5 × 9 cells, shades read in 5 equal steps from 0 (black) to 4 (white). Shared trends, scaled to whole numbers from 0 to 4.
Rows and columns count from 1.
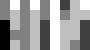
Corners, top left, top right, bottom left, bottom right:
2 4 0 1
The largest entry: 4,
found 8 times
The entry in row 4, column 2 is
2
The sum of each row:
26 24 20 19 19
